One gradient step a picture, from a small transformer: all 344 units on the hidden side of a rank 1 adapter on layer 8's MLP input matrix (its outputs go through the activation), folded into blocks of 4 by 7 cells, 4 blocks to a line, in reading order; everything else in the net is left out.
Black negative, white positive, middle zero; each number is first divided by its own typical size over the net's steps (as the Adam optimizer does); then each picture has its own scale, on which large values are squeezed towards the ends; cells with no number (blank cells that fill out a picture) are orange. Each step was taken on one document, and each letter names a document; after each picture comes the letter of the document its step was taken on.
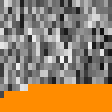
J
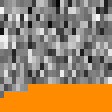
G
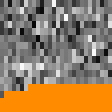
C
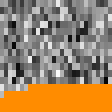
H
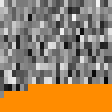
G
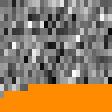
H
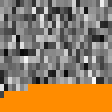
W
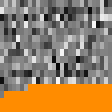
W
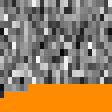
H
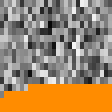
G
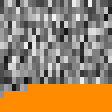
C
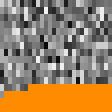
W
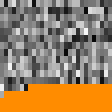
W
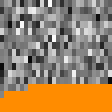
J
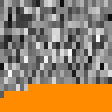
J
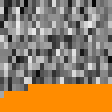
C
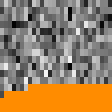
J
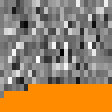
H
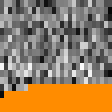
C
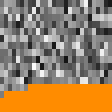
G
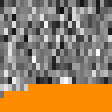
G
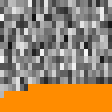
W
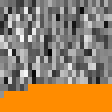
C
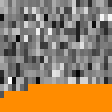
H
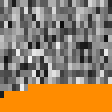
C
